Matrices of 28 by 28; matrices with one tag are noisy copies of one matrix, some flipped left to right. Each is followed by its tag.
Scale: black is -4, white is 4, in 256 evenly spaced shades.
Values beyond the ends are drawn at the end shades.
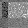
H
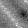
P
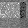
H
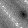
P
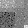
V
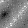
P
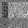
H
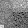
V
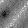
P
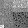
V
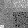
V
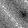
P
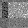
H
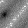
P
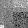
V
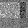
H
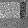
H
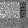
H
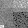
V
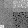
V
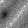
P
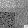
V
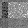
H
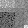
V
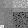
V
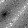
P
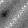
P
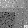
V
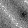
P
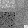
V
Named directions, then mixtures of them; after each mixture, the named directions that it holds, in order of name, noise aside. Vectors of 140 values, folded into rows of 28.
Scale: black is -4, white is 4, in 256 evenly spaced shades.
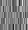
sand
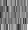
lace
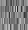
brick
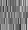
brick, lace, sand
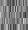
brick, lace, sand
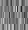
brick, sand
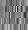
brick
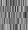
brick, sand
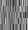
brick, sand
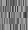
brick, sand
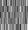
brick, lace, sand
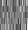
brick, lace, sand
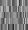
brick, lace, sand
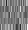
brick, lace, sand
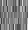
lace, sand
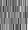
brick, lace, sand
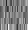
brick, lace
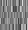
lace, sand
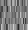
lace, sand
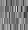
brick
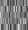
brick, lace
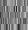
brick, lace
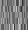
brick, lace, sand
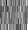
brick, lace, sand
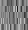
brick, lace, sand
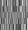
lace, sand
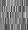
brick, sand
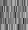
brick, lace, sand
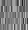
sand
